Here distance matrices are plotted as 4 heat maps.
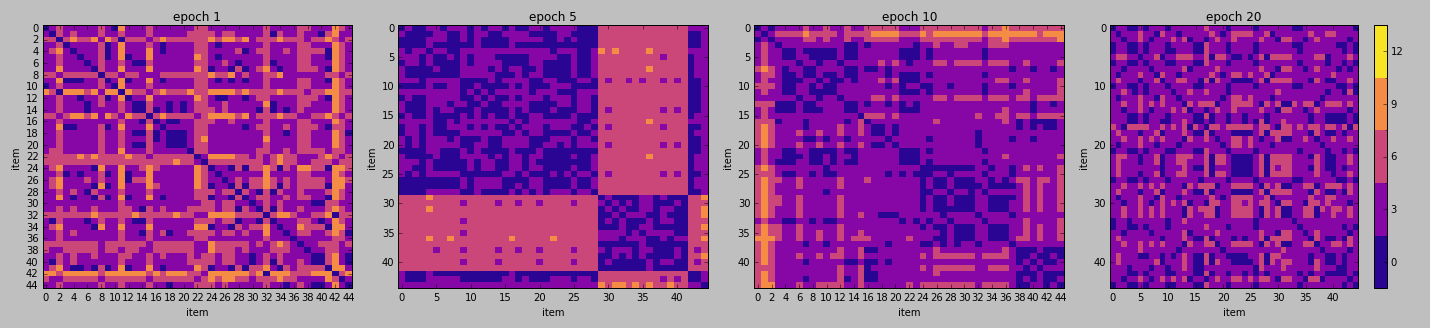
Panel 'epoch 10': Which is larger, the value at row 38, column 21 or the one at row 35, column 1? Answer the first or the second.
the second
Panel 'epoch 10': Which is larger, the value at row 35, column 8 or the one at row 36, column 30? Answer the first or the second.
the first
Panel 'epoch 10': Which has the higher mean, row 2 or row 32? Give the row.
2
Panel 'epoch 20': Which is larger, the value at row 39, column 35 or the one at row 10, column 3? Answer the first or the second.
the first
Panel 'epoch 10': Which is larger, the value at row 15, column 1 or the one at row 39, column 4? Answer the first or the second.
the first
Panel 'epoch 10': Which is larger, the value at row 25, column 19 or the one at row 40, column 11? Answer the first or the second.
the second
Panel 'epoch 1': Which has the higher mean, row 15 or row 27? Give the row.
15
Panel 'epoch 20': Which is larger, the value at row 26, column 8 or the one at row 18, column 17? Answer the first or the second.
the second
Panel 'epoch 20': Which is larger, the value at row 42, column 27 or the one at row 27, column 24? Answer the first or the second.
the second
